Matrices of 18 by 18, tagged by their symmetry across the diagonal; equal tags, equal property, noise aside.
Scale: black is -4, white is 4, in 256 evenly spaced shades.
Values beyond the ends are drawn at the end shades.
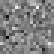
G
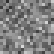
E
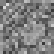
E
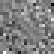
G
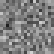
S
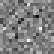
E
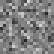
G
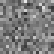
S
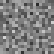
G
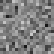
E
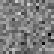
S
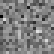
S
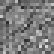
E
